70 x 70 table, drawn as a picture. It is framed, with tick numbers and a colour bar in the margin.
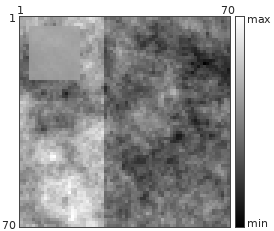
Odd patch: calmer, in the top left. Seam: vertical, 40% of the way across, the left part higher. Ninth with the highest average: bottom left. Average level on the scale: 50%. Calmest part: top left.
